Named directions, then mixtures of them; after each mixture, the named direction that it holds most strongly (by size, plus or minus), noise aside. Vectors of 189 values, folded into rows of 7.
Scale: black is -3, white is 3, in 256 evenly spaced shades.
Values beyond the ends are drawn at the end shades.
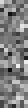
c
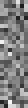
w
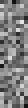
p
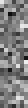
c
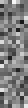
p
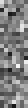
c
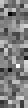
c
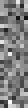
w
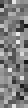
c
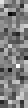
c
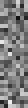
w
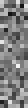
w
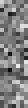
c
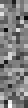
p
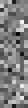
c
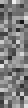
p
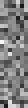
w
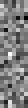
p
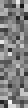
w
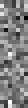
w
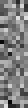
w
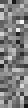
p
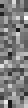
p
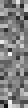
w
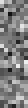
c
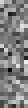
c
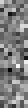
c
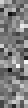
c
